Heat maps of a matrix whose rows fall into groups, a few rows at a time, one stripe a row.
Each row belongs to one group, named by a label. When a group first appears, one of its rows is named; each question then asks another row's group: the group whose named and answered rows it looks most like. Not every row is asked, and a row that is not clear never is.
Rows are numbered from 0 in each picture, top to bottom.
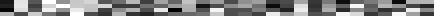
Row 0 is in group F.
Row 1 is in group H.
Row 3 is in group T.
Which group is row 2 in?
F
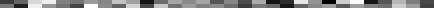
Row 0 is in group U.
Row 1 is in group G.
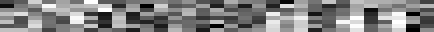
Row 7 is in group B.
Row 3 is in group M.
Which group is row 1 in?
F
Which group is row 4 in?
T
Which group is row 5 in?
T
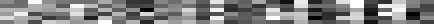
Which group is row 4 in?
B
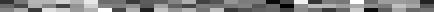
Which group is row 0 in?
H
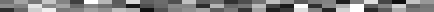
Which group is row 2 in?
U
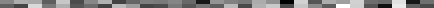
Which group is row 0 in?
B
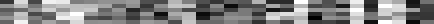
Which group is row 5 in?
M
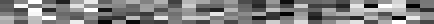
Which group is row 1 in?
M
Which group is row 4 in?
F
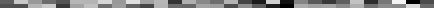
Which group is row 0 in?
M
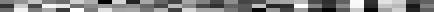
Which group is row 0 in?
M
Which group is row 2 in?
M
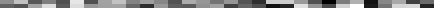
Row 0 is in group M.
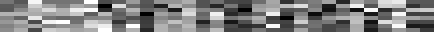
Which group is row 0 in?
G
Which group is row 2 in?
F
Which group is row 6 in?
G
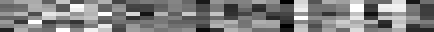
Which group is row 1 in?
T
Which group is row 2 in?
T
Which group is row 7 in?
H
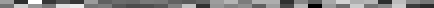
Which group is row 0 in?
B
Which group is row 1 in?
H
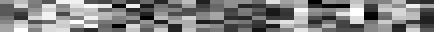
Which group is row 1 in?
F
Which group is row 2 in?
T
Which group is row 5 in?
H
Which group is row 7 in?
F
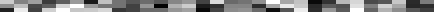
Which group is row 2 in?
H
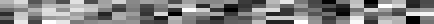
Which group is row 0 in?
M
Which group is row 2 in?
F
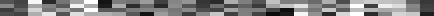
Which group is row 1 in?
T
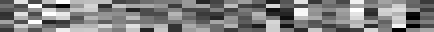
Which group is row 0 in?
H
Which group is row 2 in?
T
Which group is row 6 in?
M
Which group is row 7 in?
F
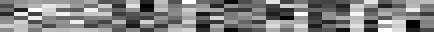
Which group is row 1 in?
F
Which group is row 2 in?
G
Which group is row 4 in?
B
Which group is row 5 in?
M
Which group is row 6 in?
B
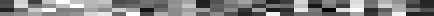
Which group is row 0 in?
H
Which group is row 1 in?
H
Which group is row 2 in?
U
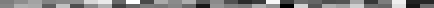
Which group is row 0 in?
G
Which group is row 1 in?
B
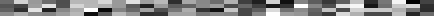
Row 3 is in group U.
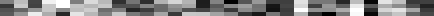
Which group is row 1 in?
H
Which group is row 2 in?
T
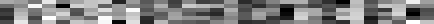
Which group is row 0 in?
F
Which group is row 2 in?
U
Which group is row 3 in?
U
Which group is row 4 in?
U
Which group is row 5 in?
F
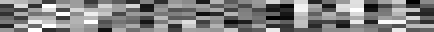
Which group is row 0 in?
B
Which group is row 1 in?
U
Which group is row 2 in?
T
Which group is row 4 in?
T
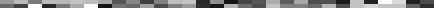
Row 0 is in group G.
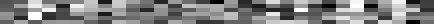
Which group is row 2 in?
T
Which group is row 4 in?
B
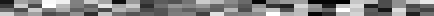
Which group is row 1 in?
U
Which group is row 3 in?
B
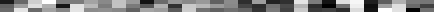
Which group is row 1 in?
M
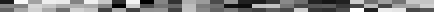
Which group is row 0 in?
F
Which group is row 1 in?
F
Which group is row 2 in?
M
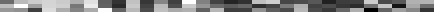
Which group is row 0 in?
F
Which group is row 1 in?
F
